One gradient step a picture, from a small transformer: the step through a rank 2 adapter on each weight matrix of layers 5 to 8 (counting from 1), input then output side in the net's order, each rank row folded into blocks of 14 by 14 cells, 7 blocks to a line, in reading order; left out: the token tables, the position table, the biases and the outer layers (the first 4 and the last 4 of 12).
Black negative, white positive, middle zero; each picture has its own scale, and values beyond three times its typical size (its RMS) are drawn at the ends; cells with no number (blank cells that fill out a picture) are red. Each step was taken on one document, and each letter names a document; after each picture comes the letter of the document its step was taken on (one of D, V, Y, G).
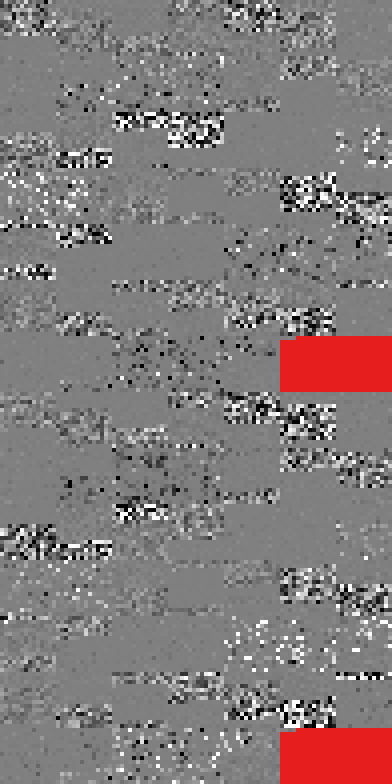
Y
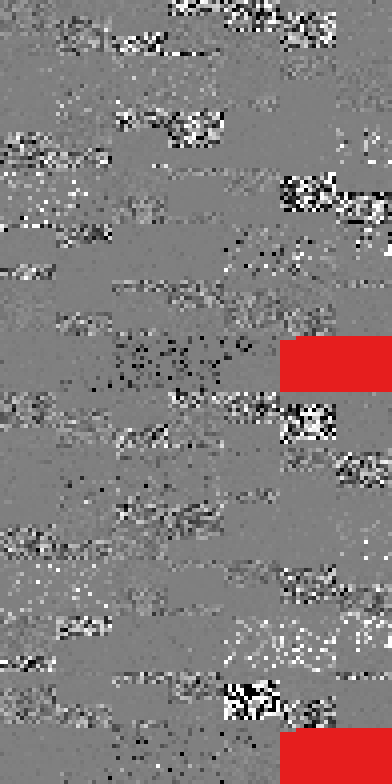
Y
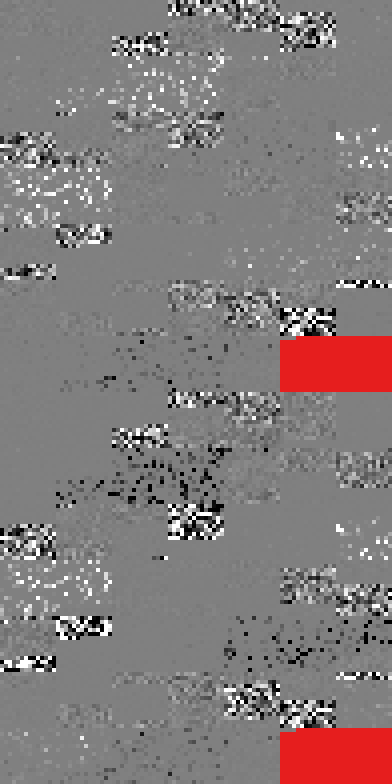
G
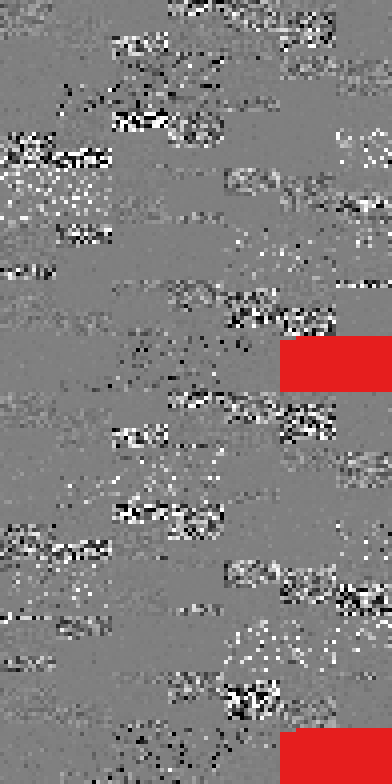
Y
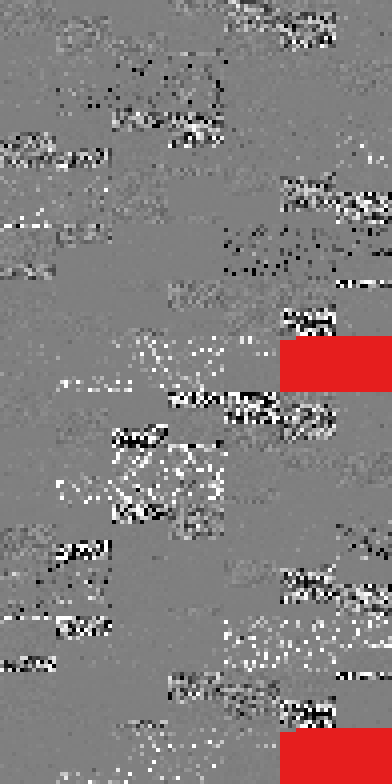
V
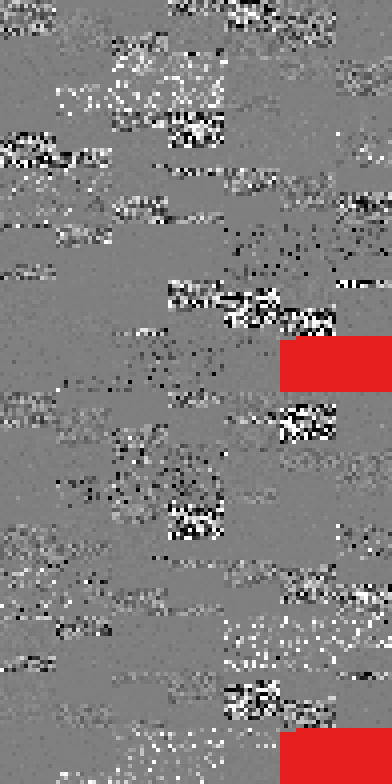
V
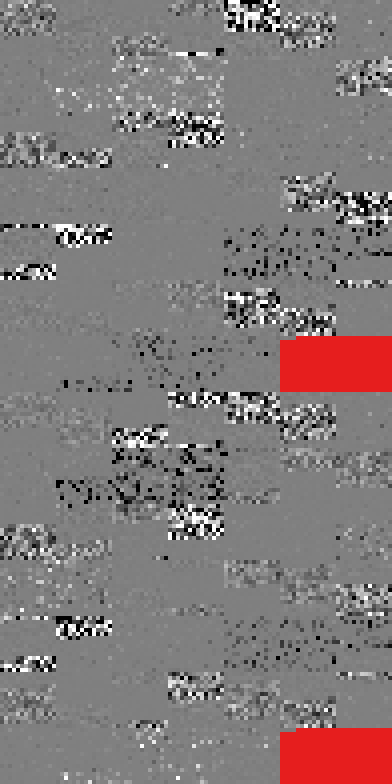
V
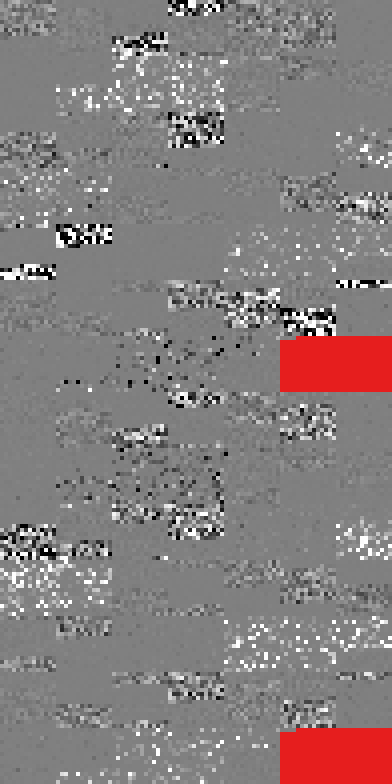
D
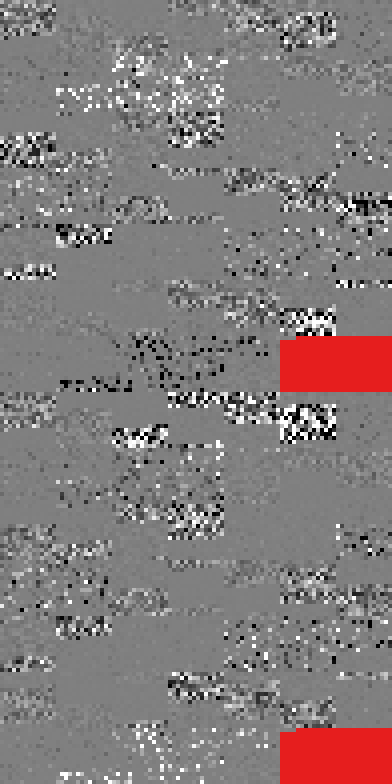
V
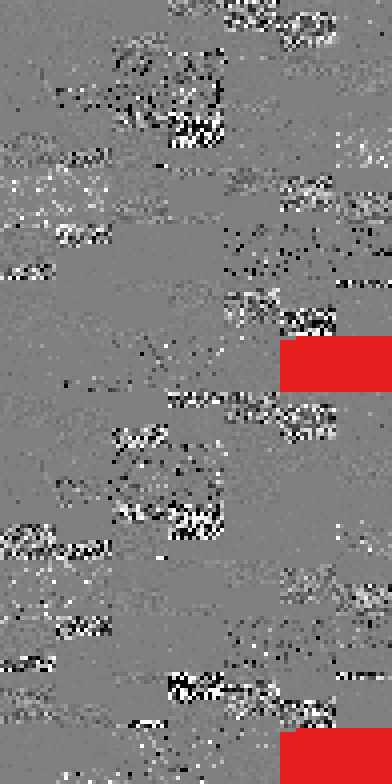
V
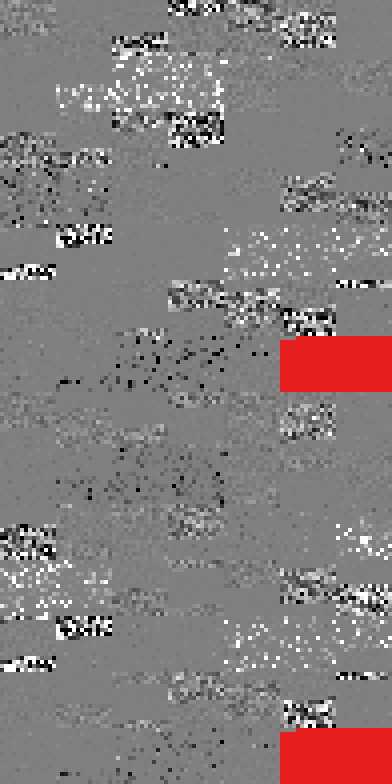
D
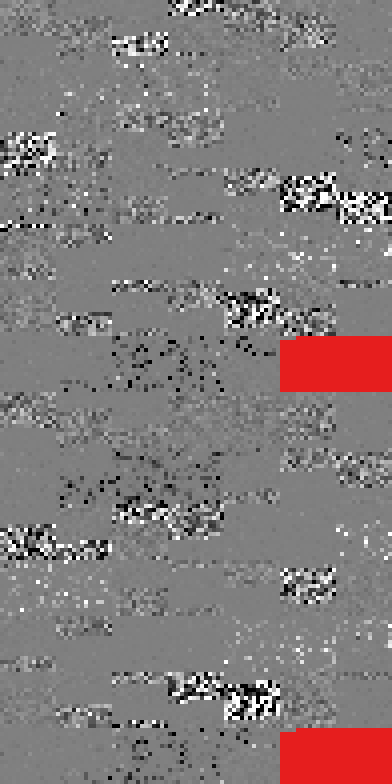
Y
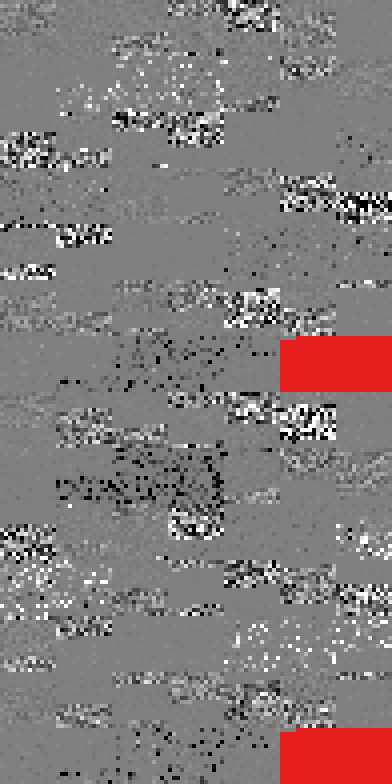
D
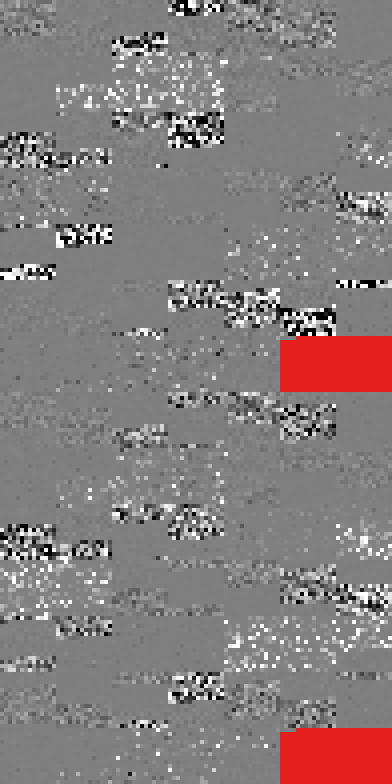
D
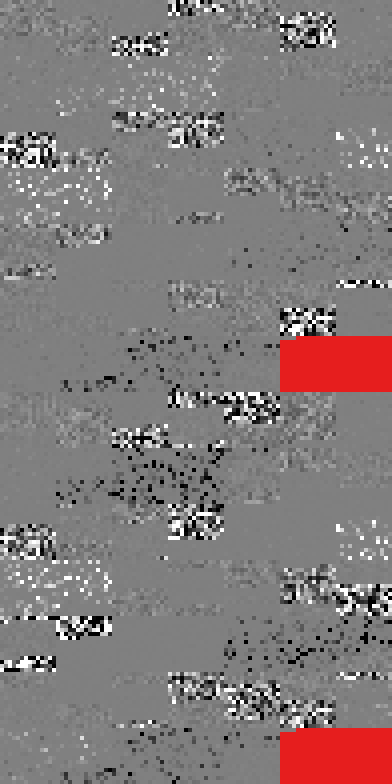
G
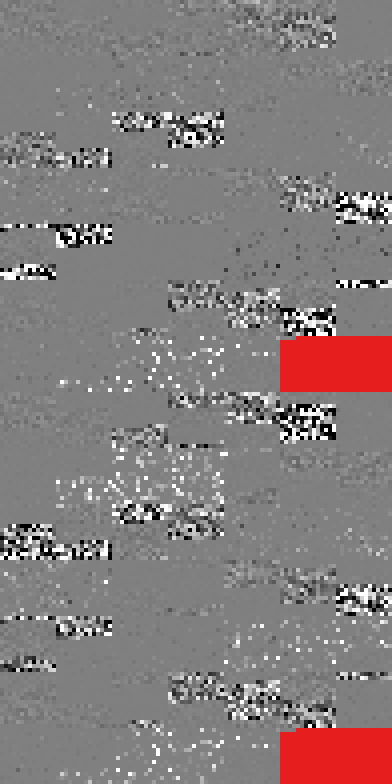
D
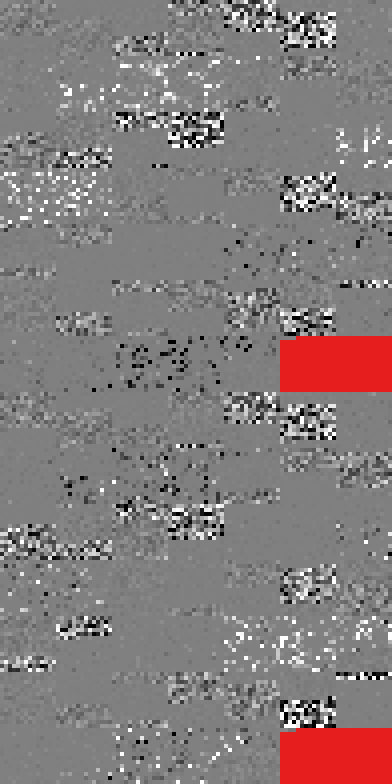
Y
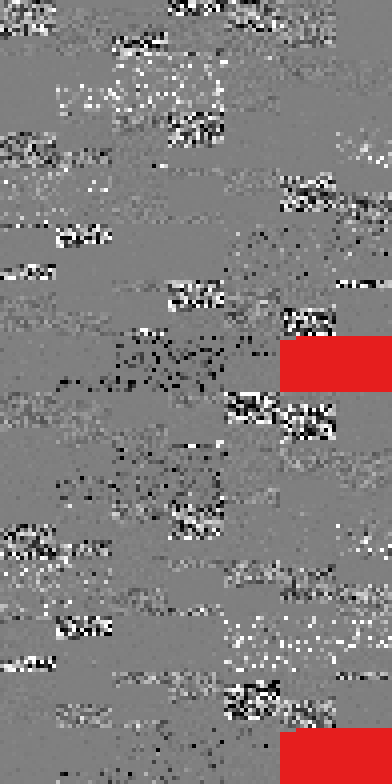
D
